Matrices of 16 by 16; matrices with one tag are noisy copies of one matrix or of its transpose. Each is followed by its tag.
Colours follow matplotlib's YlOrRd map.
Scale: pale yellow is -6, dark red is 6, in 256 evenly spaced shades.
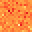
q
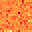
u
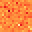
q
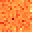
u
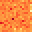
u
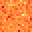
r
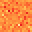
q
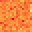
u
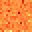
u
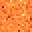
r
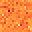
q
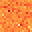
q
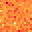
r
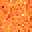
r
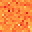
q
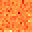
u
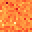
r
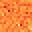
q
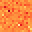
q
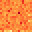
u
